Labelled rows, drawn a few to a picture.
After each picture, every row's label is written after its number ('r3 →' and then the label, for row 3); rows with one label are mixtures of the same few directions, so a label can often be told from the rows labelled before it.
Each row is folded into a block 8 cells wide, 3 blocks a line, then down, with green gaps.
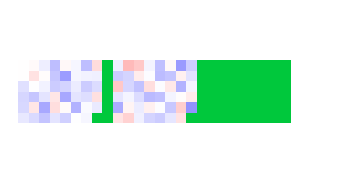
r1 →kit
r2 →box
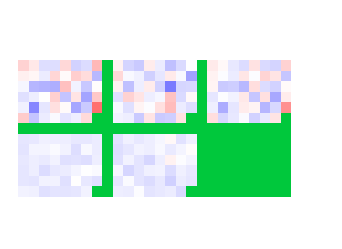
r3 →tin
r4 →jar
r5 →tin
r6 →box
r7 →jar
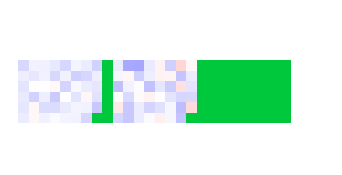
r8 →tin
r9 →box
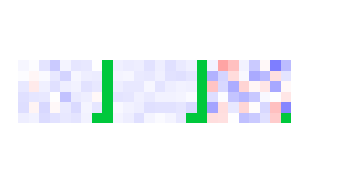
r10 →kit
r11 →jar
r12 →box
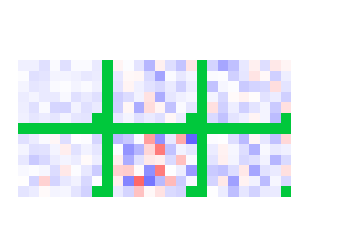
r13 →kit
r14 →kit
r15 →box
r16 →kit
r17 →kit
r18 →kit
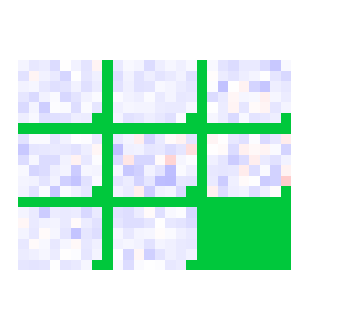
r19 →kit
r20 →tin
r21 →jar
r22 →jar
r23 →jar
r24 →tin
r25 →jar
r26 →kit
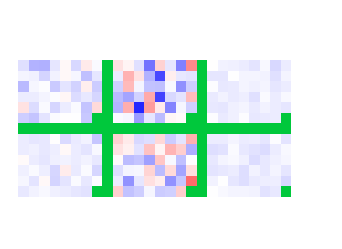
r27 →box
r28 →kit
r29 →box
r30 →kit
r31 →tin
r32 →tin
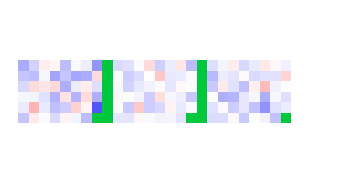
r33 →tin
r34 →kit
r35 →jar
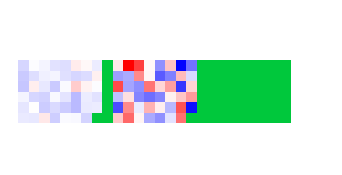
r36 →jar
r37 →box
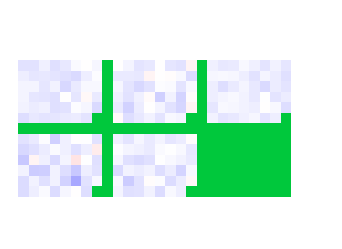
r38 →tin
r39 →tin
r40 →jar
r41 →jar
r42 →tin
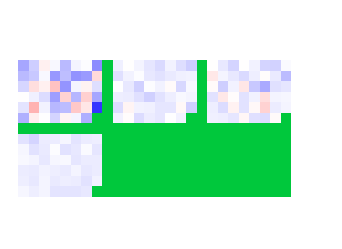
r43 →tin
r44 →box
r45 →jar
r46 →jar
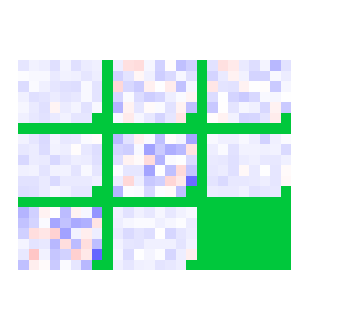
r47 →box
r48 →box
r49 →box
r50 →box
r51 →tin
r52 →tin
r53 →tin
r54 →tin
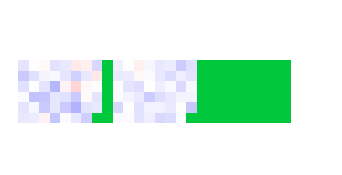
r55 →jar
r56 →box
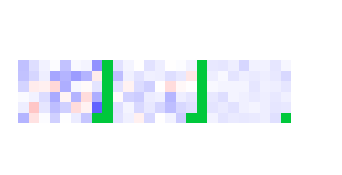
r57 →tin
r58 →jar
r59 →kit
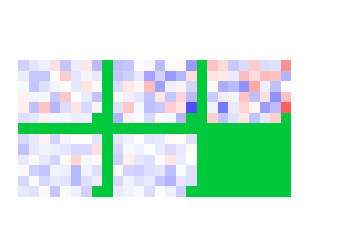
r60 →kit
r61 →tin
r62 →tin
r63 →jar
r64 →jar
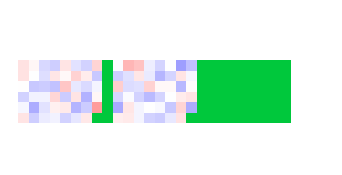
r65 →tin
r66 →box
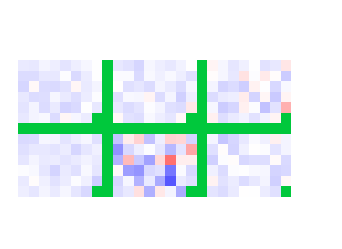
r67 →jar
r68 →tin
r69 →tin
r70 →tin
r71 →jar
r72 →box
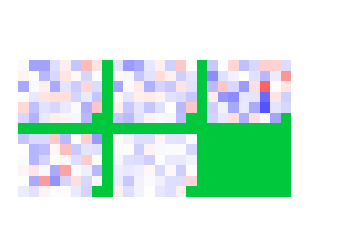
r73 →box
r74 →box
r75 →jar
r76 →kit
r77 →tin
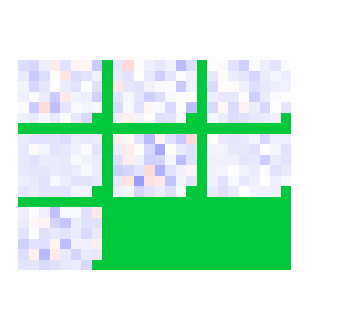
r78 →kit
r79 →box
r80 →kit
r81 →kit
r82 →kit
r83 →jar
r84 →kit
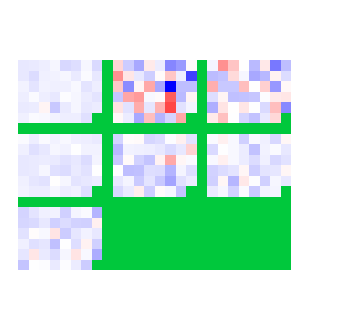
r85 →kit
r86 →jar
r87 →box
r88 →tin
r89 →jar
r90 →kit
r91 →tin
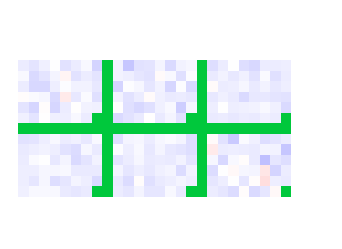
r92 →kit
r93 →box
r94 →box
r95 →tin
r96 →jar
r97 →jar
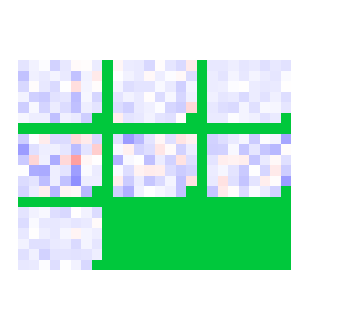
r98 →jar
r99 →tin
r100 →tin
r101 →jar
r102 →box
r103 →tin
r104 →jar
